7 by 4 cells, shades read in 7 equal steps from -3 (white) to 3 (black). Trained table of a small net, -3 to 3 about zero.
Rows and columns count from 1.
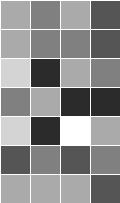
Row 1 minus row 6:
-2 0 -2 1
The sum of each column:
-6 2 -3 4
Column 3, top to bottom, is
-1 0 -1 2 -3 1 -1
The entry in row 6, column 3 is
1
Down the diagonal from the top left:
-1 0 -1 2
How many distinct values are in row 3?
4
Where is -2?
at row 3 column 1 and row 5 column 1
